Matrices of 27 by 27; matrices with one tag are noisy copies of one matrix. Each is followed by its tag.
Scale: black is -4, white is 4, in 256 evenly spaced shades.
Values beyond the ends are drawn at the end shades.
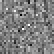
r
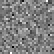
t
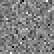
t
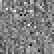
r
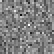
r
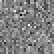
r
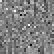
r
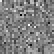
r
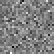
t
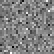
t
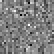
r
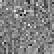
r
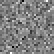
t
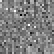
r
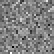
t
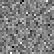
t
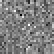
r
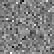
t
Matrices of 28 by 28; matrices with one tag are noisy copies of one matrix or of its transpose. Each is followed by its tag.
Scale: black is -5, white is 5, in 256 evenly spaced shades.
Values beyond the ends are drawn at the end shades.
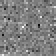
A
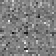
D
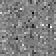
D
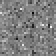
D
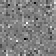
A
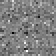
D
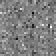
D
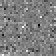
A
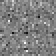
D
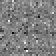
D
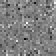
A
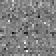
D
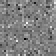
A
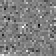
A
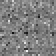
D
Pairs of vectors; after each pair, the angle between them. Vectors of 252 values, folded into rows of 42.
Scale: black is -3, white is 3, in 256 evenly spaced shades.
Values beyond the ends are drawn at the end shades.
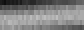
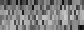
partly aligned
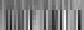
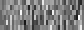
partly opposed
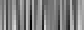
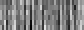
nearly parallel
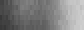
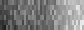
nearly parallel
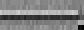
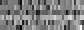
partly opposed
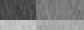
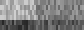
nearly opposite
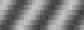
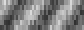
nearly parallel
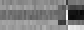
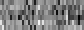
partly aligned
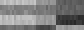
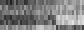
nearly opposite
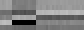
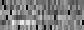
partly opposed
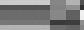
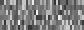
orthogonal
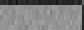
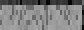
nearly parallel
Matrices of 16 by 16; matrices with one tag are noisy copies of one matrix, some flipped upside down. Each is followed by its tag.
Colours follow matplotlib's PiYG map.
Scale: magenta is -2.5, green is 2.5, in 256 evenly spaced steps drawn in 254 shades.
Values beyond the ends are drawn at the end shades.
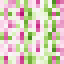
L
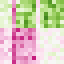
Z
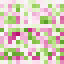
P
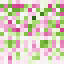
P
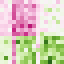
Z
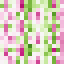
L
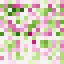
P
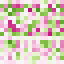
P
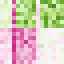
Z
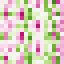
L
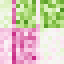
Z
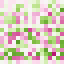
P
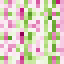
L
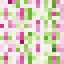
L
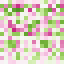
P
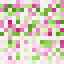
P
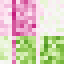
Z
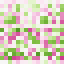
P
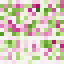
P
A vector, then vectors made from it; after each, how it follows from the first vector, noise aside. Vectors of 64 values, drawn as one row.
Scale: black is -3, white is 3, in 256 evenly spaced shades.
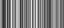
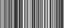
wrapped around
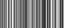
wrapped around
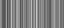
shrunk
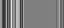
partly zeroed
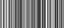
wrapped around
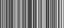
wrapped around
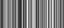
wrapped around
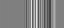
partly zeroed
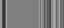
partly zeroed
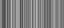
shrunk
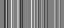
partly zeroed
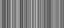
shrunk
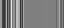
partly zeroed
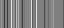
partly zeroed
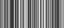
wrapped around
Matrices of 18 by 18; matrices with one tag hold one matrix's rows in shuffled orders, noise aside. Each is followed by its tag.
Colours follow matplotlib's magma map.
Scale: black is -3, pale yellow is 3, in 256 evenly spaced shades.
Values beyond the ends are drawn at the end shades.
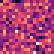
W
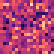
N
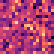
N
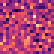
W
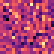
N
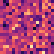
N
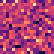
W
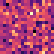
N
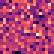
W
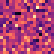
W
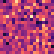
N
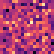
N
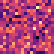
W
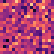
N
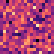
W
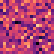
W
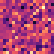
N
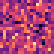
W
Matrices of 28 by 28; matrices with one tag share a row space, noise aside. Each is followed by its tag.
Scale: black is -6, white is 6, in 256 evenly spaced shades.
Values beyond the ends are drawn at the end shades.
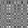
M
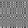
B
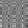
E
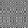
B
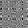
E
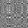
M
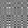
M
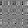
E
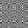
E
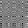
E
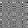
E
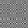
B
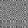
B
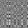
M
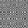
B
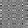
E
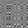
M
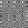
E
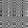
E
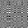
M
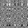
M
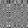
M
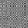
B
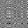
M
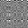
M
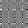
E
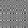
B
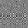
B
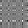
E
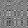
M
